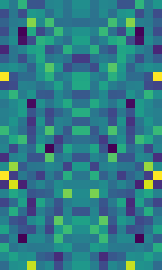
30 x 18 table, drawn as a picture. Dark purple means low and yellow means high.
The texture is fine-grained noise. There are no regular stripes. No single row or column stands out from its neighbours. The left and right halves mirror each other. No overall slope runs across the table.
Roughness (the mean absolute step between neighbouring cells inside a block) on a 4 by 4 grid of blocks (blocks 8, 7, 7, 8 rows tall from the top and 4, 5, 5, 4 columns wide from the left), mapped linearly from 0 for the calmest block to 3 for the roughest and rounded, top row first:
1001 | 0000 | 3113 | 1001
